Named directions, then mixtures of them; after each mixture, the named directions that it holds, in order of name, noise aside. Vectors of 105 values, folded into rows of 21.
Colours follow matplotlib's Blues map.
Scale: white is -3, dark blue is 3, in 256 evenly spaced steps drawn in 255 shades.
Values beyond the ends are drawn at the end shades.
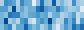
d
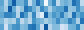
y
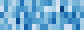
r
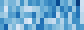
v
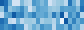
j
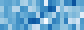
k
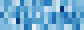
r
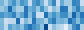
r, y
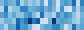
k, r, v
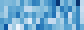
v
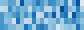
r, v, y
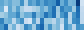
v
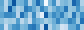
y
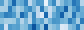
y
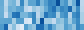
v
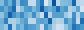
d, y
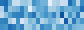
j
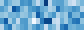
d, k, y
